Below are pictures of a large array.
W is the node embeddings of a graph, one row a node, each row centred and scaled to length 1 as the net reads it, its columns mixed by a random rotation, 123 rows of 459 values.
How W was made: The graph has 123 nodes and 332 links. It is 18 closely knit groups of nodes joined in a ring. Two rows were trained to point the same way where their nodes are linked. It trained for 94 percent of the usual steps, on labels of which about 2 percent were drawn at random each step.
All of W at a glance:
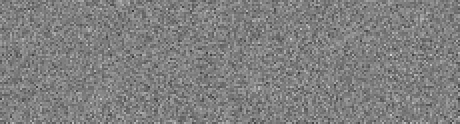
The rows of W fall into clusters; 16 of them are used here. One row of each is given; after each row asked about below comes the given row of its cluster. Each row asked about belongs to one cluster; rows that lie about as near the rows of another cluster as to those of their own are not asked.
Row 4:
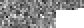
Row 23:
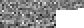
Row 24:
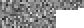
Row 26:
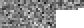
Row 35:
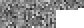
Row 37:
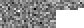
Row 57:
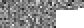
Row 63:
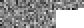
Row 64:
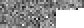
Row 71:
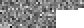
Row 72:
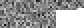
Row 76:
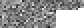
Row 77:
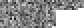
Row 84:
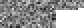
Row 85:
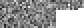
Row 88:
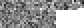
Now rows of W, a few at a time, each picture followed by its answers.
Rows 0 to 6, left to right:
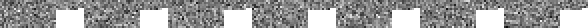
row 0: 37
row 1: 4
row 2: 77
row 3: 85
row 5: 35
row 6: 23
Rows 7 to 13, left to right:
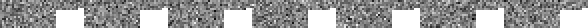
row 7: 24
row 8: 72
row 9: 85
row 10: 37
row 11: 71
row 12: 84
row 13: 63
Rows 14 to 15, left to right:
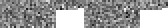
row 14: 35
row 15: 88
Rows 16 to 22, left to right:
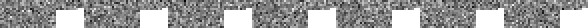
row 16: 35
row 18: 63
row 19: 88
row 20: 88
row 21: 76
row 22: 37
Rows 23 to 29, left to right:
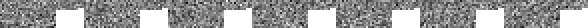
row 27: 26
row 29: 84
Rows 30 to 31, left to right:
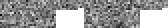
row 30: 23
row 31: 64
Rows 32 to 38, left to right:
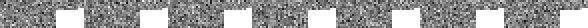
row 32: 57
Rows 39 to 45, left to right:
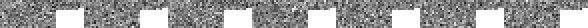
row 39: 76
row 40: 26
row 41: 76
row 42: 88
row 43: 24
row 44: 26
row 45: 84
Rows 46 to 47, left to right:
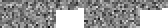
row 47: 77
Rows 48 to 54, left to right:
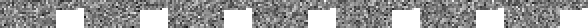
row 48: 72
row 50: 84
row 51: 88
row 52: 57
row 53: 88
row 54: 77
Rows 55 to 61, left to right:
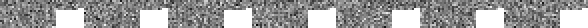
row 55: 77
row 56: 71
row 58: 72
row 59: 76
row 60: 57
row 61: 71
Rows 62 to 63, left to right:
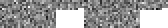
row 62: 85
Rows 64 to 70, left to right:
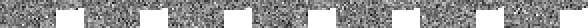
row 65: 77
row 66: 72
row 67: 64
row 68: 37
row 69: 76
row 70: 23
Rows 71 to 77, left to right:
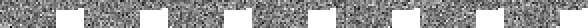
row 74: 88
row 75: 57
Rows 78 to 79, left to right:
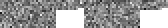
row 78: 71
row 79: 72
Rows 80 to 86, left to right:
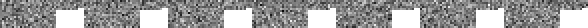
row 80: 24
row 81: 72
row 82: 63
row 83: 77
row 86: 76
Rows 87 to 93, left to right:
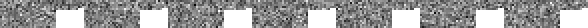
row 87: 76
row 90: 64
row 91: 85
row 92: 23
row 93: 72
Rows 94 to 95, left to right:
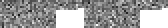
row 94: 77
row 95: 57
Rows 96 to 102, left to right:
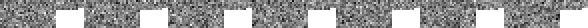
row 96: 63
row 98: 64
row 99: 63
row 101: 64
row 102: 84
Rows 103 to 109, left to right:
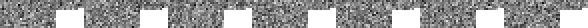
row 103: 26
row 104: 76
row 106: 24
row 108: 57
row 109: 84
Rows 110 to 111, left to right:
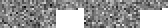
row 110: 64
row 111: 84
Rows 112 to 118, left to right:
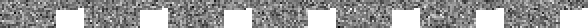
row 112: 23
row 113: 57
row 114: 64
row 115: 77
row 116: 23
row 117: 4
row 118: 35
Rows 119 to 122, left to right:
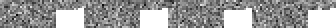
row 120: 26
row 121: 57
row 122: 37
